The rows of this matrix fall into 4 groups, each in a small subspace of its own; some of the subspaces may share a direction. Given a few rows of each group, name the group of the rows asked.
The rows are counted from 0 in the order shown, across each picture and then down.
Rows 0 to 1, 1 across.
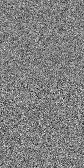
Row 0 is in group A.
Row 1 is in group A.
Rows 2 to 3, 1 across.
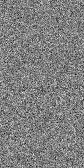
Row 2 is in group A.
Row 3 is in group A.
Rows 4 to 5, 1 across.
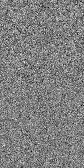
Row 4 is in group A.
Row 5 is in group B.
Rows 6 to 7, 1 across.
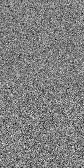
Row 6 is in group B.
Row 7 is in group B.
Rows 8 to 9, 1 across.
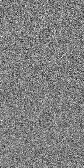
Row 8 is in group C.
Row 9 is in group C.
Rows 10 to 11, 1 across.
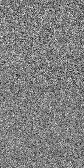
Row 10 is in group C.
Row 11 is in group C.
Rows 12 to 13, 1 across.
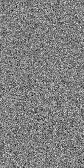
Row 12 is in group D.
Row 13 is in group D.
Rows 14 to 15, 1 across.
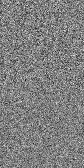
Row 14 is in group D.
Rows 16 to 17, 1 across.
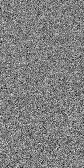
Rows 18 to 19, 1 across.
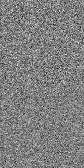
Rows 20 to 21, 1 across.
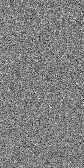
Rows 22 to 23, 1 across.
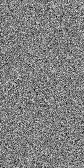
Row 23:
D
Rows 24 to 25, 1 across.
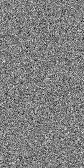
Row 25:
D
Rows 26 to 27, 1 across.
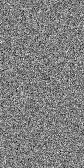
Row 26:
A
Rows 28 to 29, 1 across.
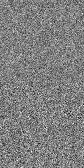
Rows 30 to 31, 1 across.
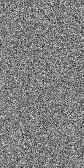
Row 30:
D
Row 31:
B
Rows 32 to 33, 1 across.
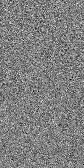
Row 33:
C
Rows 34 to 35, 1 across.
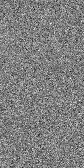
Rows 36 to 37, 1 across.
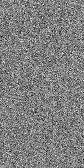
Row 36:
C
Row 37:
D
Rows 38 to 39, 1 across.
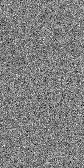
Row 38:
C
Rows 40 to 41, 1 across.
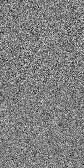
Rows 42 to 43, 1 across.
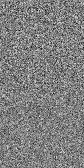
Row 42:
D
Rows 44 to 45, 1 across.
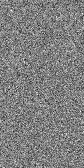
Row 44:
A
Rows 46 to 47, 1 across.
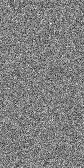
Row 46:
A
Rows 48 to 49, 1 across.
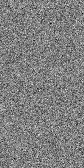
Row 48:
A
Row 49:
C
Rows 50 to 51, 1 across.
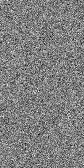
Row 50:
C
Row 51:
C
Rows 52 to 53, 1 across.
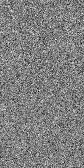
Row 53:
C
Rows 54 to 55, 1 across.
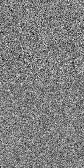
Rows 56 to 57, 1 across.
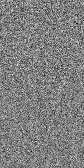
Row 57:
B
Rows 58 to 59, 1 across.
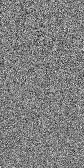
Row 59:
A
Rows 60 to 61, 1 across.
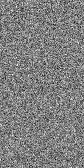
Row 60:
D
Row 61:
A
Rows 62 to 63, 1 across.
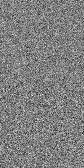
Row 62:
C
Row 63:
D
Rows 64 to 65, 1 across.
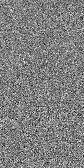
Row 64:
A
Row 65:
A
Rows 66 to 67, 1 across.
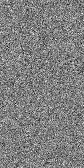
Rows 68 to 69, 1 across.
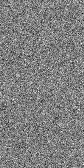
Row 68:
A
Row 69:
C
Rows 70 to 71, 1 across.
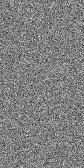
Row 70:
B
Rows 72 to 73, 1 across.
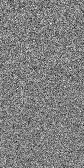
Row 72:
A
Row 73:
D
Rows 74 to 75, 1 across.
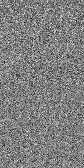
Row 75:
B
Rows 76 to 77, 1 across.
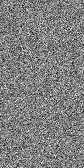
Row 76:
B
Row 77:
A
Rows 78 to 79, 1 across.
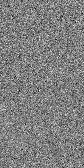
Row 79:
C
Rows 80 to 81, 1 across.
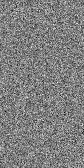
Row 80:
D
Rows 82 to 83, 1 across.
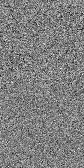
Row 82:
A
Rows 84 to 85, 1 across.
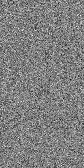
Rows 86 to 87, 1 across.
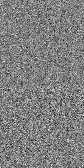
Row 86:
B
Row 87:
B
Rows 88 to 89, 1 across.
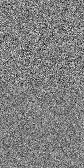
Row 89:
A
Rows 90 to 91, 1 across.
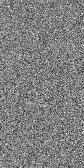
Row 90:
B
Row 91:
D
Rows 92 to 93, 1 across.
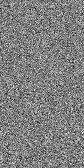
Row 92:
C
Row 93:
D
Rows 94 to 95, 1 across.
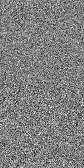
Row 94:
D
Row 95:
C
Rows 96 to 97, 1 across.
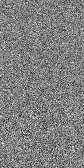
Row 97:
C
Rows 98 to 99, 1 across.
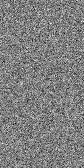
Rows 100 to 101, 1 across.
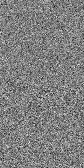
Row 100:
A
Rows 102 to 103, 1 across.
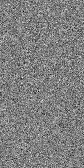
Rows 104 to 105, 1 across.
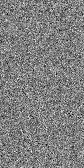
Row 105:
B
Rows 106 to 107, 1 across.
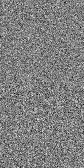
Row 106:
D
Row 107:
D
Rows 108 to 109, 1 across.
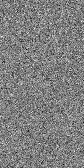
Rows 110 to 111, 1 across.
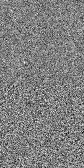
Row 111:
D
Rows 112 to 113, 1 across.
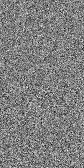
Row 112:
D
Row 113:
A
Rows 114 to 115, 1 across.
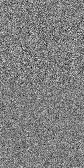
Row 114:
B
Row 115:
C
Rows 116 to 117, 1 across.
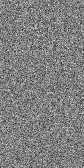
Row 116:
D
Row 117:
B
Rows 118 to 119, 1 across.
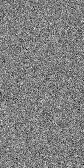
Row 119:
C
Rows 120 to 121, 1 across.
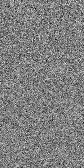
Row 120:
B
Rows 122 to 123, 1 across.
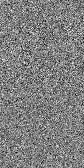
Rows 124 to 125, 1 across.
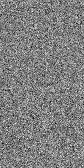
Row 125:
C
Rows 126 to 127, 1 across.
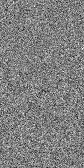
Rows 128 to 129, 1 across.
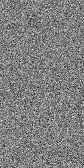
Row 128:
A
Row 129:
C
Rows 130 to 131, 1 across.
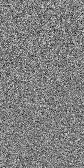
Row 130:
B
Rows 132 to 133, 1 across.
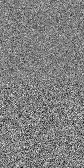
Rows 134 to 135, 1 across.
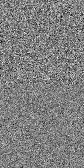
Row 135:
A
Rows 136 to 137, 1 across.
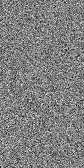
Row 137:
A
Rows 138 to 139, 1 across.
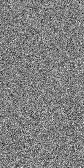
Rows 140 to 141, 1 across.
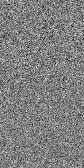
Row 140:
B
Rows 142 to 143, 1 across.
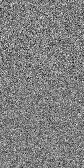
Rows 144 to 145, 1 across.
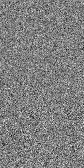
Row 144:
D
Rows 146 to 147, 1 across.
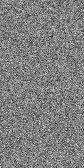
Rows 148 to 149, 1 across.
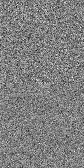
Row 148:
D
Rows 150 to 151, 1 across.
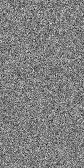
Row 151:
B
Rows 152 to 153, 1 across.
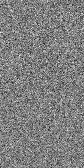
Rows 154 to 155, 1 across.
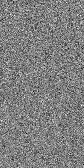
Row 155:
C
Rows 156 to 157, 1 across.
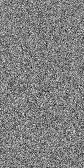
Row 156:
B
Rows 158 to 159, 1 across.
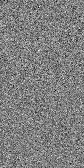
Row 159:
D
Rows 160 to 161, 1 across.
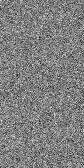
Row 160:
C
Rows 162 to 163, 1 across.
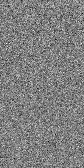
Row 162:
B
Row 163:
C
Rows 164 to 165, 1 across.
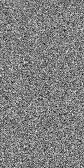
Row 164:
A
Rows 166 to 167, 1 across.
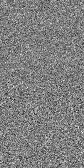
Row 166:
A
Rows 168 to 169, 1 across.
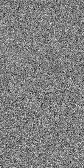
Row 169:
A
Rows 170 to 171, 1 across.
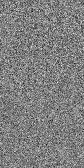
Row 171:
B
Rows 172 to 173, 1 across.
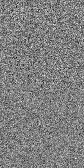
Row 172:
D
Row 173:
A
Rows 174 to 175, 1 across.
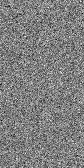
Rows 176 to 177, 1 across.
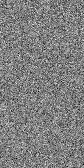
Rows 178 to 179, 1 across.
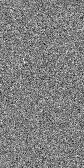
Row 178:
A
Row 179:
C
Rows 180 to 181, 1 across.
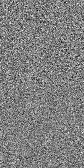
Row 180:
D
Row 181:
D
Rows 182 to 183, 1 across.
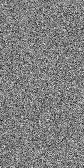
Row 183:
C
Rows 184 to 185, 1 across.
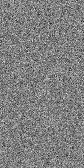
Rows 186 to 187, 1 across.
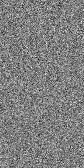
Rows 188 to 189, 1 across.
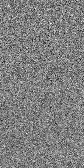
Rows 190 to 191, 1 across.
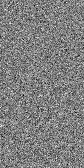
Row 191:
A
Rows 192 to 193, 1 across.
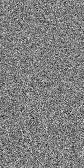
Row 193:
B
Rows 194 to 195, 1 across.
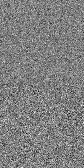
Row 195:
C
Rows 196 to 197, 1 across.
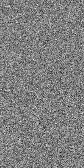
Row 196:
A
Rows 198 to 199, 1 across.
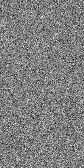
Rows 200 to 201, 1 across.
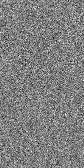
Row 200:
C
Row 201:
B
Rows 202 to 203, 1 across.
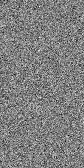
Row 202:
C
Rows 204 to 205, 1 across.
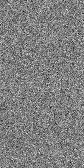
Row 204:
A
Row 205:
C
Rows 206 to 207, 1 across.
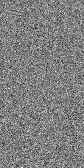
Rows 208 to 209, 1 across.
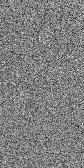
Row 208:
C
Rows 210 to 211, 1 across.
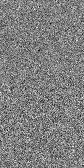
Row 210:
C
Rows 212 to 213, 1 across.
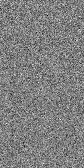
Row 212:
C
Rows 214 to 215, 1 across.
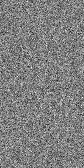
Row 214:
B
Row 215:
B
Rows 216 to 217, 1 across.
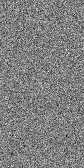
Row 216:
D
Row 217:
A
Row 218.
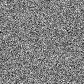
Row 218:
A
